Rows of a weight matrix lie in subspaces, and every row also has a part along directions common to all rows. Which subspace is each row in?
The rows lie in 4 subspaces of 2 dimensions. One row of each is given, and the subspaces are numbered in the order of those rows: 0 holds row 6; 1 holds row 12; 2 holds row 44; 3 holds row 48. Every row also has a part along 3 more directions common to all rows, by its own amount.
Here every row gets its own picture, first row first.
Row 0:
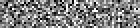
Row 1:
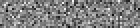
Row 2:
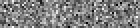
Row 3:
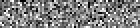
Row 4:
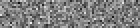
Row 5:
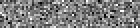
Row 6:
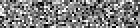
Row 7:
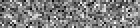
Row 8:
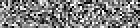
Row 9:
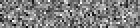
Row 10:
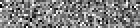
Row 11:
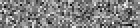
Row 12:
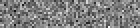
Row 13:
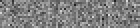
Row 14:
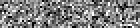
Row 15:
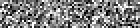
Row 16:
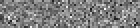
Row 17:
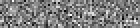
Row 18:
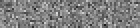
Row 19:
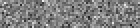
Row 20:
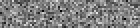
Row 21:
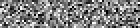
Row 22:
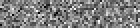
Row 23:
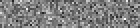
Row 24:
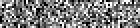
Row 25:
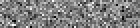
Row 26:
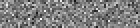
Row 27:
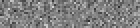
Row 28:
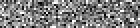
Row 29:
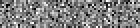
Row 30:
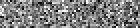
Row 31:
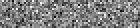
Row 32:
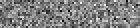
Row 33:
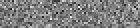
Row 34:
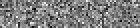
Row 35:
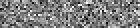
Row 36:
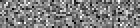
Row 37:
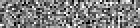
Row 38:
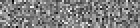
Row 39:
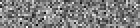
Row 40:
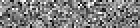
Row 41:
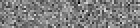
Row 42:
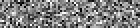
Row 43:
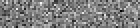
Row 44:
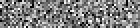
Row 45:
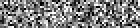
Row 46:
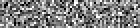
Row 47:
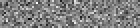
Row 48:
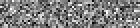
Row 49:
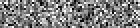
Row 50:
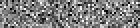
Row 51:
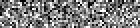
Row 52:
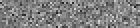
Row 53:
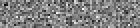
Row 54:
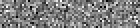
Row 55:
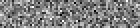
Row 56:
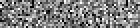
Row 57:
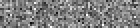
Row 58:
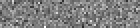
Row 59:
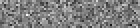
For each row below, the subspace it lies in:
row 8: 3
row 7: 0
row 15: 3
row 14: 3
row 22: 3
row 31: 0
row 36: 1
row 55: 2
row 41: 3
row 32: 2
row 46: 1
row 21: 3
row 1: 1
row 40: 0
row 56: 2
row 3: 0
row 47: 1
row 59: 3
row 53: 1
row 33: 0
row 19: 3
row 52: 2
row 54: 1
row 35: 3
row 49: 3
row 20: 2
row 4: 0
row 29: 1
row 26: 1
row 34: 1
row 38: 2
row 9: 2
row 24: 1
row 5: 0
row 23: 2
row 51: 0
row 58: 2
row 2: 3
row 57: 1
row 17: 3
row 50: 3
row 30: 0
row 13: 2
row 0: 1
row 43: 0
